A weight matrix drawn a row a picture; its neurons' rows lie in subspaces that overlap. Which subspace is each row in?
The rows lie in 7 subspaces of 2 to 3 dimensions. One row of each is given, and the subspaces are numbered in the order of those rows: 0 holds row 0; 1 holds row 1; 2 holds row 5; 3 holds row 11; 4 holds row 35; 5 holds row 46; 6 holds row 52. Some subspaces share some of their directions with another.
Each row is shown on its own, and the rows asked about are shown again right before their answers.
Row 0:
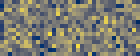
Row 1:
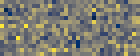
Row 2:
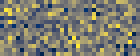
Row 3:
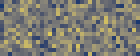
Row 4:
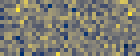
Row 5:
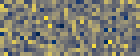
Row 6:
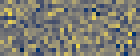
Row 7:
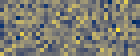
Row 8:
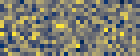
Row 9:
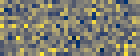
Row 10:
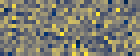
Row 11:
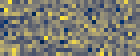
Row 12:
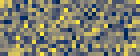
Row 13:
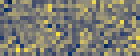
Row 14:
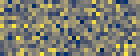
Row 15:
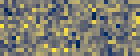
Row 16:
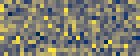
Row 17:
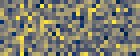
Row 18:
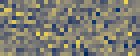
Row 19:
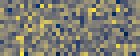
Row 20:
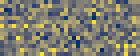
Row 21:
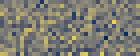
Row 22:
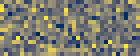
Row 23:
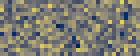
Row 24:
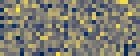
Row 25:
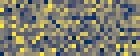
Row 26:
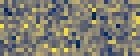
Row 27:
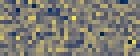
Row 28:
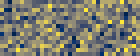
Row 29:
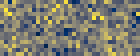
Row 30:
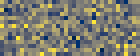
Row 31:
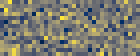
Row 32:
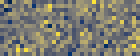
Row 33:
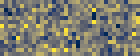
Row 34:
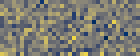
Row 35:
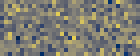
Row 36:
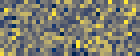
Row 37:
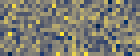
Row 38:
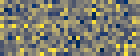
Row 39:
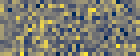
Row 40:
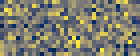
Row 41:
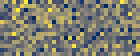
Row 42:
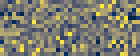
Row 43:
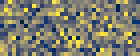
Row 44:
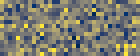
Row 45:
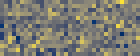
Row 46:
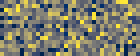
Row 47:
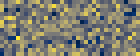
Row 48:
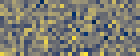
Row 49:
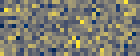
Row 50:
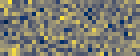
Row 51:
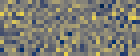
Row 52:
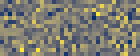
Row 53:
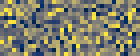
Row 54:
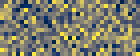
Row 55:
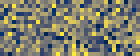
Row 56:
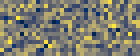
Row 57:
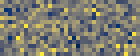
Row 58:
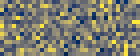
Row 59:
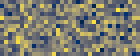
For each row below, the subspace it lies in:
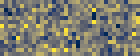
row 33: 1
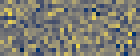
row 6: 6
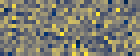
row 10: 4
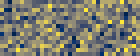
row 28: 2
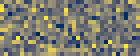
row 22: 2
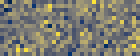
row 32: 2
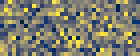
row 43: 5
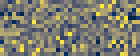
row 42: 6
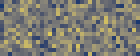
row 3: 0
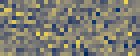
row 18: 4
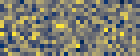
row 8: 2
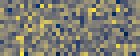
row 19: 0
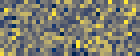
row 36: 4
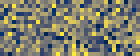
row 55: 4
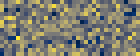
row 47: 4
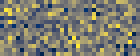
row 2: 6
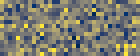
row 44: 3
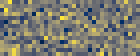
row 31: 3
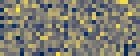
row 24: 5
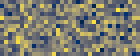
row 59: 0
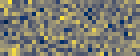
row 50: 3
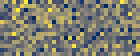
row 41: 5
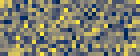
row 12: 3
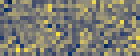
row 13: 2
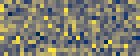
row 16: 2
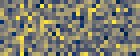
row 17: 0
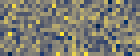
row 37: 4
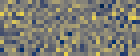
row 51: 6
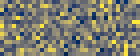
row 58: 6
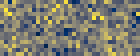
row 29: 1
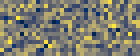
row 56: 6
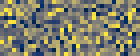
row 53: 6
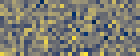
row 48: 0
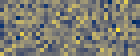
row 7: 6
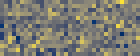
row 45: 2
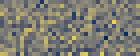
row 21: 0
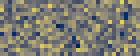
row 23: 2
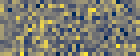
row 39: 0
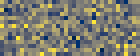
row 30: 3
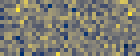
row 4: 5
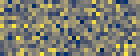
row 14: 1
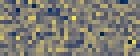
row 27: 5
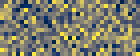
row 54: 5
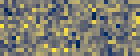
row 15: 1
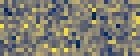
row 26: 1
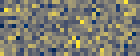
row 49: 4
